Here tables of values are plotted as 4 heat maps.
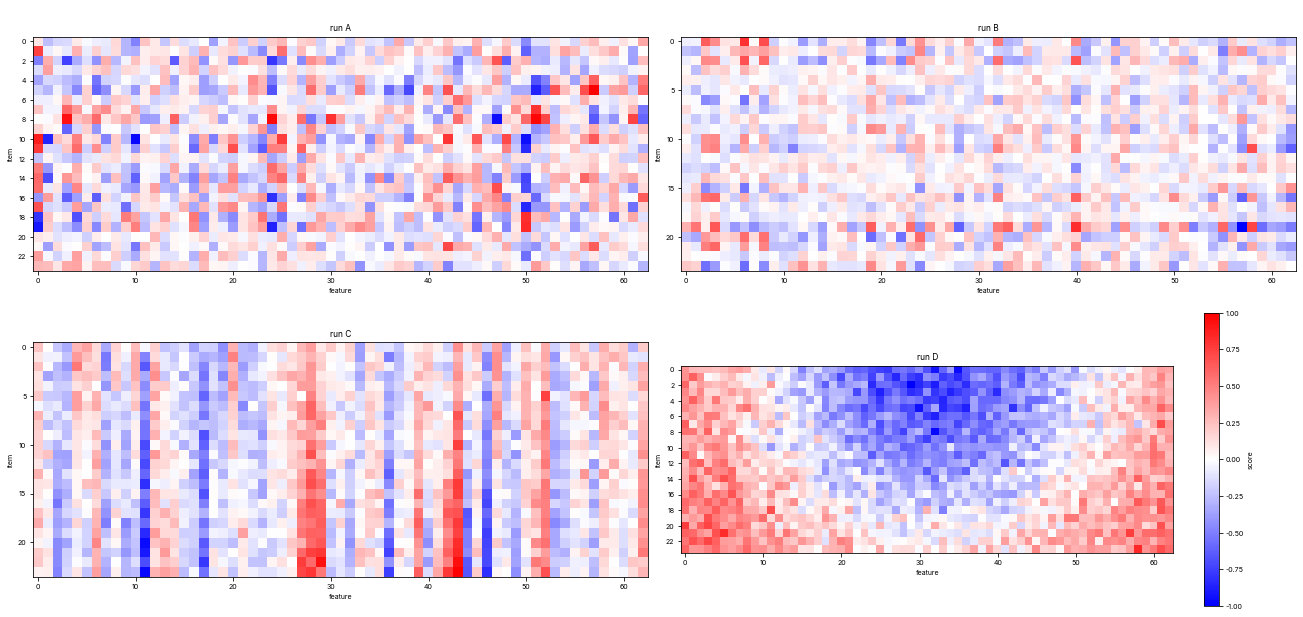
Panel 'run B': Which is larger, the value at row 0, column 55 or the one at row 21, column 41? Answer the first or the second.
the second
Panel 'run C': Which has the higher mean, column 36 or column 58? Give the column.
58
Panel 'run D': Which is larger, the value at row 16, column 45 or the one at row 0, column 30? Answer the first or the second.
the first
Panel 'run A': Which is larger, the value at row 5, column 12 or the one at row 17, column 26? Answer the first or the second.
the first
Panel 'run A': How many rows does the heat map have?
24
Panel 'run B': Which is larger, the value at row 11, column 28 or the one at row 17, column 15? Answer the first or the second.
the second
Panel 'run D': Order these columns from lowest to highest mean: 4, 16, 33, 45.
33, 45, 16, 4
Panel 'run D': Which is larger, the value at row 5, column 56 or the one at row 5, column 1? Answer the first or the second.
the second
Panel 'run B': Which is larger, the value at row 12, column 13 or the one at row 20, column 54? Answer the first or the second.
the first
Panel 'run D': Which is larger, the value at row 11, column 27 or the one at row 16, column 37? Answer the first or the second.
the second
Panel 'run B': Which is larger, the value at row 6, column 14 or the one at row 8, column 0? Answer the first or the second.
the first
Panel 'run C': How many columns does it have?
63
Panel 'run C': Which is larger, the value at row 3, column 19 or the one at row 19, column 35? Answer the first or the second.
the second
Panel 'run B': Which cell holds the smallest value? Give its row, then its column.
19, 57
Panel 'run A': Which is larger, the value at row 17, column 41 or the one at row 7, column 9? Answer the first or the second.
the first
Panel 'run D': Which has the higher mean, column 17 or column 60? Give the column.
60
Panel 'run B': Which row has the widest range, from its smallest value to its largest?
19
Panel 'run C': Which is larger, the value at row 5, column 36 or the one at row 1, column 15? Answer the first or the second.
the second
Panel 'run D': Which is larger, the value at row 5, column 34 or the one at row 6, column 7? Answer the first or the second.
the second
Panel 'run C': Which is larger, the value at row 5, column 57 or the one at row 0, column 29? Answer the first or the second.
the second
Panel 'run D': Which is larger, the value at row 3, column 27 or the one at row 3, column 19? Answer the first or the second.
the second
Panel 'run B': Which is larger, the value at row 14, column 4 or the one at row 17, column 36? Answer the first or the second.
the first
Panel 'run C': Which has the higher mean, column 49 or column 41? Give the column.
41
